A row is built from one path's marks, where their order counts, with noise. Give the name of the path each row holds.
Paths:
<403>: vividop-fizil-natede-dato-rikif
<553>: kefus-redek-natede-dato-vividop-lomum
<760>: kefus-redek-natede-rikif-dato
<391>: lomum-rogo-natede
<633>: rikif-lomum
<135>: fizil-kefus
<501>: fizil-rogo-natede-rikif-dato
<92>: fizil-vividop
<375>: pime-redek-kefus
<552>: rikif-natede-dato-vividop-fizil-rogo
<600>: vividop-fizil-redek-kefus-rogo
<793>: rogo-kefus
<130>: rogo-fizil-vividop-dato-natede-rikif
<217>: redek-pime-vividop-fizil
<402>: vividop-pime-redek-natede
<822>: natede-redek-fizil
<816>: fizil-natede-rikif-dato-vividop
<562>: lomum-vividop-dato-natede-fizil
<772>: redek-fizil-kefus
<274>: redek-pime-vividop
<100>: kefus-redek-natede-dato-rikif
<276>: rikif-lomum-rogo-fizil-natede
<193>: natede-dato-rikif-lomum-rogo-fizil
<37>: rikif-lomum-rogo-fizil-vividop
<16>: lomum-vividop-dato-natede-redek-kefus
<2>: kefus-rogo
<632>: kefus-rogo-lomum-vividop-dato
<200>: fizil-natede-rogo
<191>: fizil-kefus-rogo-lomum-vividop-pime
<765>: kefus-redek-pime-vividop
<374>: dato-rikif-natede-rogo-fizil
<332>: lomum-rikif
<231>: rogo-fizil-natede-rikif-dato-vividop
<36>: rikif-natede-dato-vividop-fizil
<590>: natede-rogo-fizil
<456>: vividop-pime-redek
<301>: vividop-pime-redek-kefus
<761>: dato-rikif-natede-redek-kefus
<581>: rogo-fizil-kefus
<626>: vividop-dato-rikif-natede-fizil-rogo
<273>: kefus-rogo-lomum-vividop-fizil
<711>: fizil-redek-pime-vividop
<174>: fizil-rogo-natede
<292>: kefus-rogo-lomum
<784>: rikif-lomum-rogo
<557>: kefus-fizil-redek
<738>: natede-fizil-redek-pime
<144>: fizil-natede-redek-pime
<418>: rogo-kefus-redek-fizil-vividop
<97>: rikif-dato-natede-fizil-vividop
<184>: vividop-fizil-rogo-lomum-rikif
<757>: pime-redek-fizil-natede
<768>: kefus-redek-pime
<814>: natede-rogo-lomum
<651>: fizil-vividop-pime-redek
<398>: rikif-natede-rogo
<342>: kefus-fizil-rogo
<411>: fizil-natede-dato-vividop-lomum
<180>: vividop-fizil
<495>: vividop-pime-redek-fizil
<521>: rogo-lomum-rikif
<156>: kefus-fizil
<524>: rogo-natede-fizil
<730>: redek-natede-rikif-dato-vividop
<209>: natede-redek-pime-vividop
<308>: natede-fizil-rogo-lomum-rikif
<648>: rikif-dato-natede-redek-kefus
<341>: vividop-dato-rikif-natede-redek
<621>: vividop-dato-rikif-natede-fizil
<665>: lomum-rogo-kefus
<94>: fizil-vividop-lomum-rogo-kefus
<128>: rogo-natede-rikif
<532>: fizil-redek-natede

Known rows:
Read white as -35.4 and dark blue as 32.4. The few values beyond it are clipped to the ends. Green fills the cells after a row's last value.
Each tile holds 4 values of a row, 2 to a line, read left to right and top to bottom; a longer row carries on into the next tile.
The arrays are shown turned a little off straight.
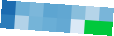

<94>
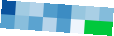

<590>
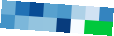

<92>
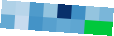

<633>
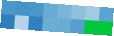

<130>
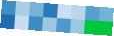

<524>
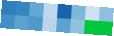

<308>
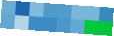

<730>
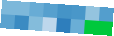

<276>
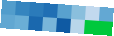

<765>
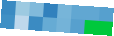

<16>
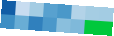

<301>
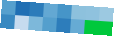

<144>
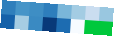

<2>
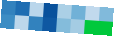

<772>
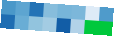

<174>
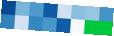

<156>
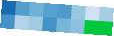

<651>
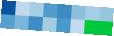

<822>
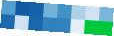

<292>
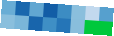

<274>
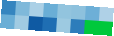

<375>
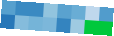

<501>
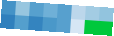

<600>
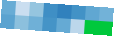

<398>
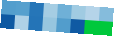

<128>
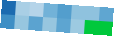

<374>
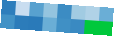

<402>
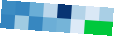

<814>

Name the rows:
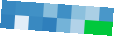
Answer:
<411>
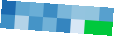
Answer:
<273>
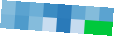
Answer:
<37>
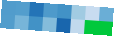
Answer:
<711>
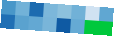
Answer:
<532>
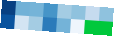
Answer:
<135>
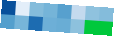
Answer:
<495>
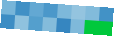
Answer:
<231>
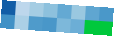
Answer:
<621>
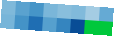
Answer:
<757>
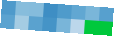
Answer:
<552>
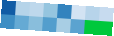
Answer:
<456>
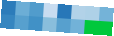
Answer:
<184>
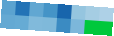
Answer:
<738>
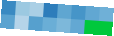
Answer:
<648>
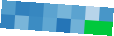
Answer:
<760>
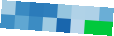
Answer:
<418>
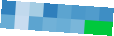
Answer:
<36>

